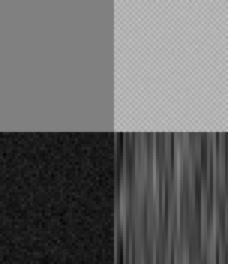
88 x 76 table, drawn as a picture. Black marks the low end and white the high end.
It is made of 2 by 2 panels. Panel 1,1: middling, flat. Panel 1,2: high, checkered, faint in contrast. Panel 2,1: very low, fine-grained, faint in contrast. Panel 2,2: low, streaked downward.
